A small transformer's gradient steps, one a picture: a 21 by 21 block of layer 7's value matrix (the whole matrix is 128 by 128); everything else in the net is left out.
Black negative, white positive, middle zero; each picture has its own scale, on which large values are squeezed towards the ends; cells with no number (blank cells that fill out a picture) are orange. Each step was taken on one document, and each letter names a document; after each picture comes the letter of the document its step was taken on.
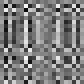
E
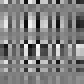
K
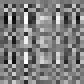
E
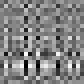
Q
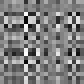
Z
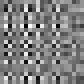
K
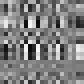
K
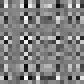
Q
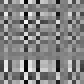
Q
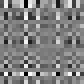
Z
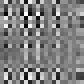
K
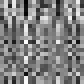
Z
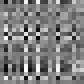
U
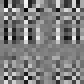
E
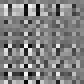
U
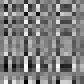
U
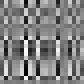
Q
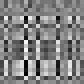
Q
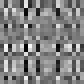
Q
